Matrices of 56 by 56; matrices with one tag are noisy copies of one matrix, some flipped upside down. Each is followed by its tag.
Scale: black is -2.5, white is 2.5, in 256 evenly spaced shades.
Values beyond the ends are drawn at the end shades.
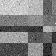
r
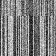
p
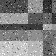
r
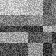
r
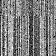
p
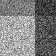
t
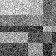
r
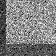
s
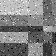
r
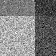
t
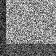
s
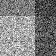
t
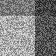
t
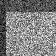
s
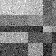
r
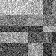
r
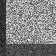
s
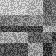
r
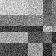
r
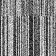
p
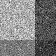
t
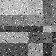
r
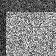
s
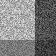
t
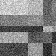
r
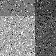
t
